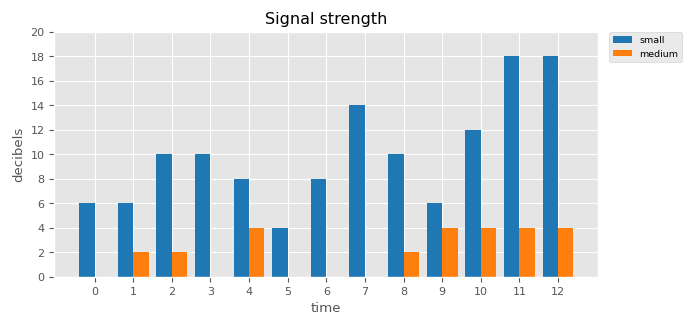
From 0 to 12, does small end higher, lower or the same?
higher
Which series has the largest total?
small
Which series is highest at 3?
small
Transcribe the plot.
Title: Signal strength
x-axis: time, ticks 0 1 2 3 4 5 6 7 8 9 10 11 12
y-axis: decibels, ticks 0 2 4 6 8 10 12 14 16 18 20
Legend: small, medium
Values:
small: 6 6 10 10 8 4 8 14 10 6 12 18 18
medium: 0 2 2 0 4 0 0 0 2 4 4 4 4
